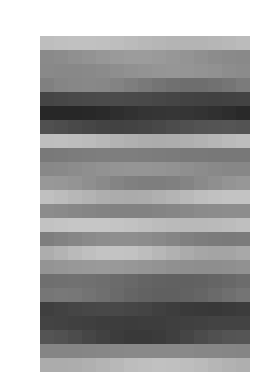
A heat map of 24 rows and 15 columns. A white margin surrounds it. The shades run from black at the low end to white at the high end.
No overall slope runs across the table. On average the colour sits 50% of the way up the scale. Streaks run across, left to right.
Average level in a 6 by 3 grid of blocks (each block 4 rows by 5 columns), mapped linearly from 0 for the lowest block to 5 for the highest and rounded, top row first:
444
000
444
554
111
112
